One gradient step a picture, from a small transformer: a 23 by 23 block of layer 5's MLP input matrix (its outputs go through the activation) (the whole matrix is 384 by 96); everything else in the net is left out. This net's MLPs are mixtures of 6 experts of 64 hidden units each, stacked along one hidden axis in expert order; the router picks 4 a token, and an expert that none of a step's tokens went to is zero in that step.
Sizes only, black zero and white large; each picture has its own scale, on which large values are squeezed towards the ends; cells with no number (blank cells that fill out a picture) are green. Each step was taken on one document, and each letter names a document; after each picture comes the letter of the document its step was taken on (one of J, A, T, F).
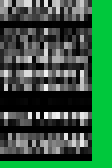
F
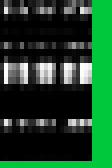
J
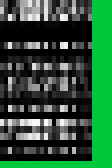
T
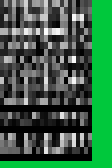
F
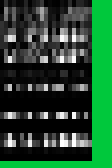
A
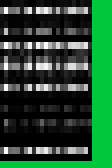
J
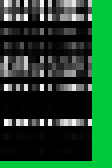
J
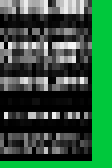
F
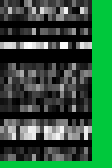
T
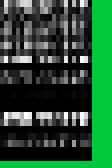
A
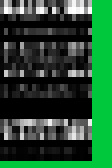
J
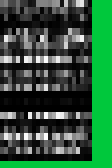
F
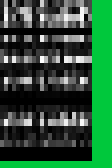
A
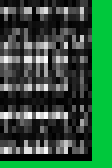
F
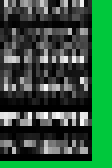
F
